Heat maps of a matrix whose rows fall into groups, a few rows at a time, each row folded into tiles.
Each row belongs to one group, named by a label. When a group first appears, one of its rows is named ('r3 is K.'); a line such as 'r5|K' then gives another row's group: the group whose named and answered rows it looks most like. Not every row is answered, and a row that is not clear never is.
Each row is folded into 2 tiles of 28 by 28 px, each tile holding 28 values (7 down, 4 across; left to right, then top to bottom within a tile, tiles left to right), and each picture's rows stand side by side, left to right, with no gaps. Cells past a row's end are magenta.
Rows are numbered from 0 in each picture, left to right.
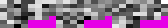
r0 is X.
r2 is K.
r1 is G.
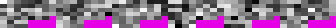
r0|G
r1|K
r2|G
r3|G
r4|X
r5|G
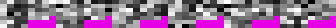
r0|K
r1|G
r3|X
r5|X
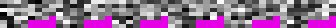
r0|G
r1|X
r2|G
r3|K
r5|K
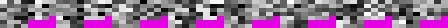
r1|X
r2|X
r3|X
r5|K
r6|K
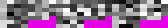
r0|K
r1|G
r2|K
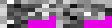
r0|K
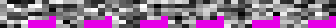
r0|X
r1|G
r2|X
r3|G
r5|X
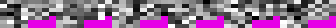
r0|K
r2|X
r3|G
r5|K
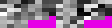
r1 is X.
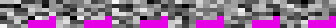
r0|G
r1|K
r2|G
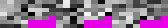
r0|X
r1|K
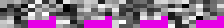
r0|K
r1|K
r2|K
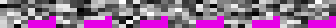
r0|G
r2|G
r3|X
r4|X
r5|K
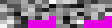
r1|G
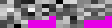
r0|X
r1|K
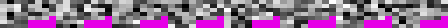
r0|X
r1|X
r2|X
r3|G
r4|K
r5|K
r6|X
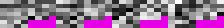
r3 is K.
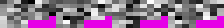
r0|X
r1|X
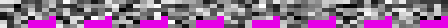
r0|G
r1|G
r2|K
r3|G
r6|G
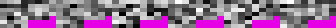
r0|G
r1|K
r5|G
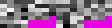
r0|X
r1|G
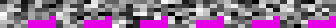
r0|X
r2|K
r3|G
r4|X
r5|X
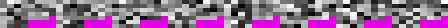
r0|K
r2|G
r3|X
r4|K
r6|G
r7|G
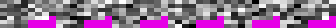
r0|K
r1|K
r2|G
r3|G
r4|X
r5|K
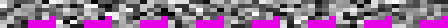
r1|G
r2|X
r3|G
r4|K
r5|G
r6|X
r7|G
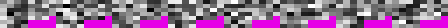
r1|G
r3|G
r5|X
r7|K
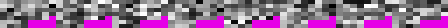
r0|K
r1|X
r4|G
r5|X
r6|X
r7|G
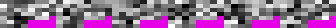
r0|K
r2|X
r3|K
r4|K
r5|K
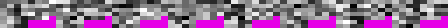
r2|G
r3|G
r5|K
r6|K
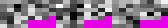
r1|K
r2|K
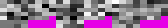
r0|X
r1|K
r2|G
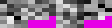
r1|X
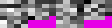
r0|G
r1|X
